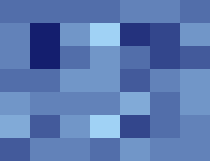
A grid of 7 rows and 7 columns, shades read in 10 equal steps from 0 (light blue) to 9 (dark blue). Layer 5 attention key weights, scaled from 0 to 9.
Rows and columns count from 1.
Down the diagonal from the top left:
5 9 5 3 2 5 4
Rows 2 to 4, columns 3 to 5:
3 0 8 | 5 3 5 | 3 3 6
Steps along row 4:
same down same up down down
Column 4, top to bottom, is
5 0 3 3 4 0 5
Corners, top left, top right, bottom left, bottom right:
5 5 6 4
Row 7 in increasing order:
3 4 4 4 4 5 6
